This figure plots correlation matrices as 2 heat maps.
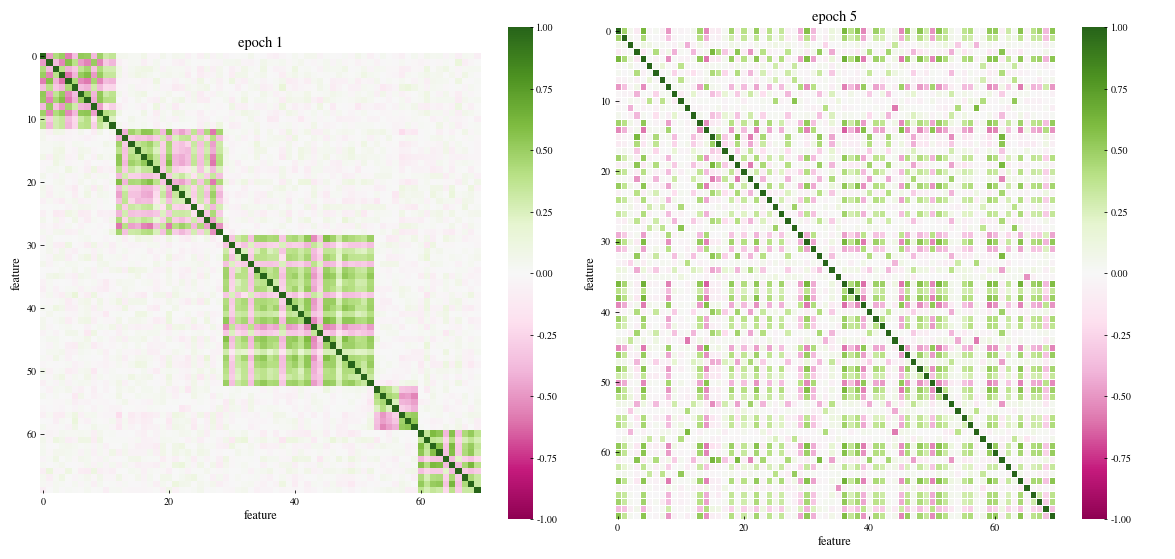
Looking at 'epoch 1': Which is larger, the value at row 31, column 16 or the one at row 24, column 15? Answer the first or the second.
the second
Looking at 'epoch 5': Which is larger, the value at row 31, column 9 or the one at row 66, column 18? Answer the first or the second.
the second
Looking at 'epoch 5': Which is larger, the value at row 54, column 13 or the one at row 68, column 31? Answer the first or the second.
the second
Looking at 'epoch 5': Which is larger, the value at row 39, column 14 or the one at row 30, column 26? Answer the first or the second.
the first
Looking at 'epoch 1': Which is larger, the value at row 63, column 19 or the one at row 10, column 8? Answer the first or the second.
the first
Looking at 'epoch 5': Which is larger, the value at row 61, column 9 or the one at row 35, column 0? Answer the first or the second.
the second
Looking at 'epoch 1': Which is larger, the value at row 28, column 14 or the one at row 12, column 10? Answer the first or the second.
the first
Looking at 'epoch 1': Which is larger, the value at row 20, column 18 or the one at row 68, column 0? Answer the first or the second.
the first
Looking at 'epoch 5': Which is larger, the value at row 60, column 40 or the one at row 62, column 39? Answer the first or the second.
the first
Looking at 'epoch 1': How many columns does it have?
70
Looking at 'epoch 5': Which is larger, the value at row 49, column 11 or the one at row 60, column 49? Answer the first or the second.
the second
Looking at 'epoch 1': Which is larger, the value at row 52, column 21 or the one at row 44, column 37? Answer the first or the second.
the first
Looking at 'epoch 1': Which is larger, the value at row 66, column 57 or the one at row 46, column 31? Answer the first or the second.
the second
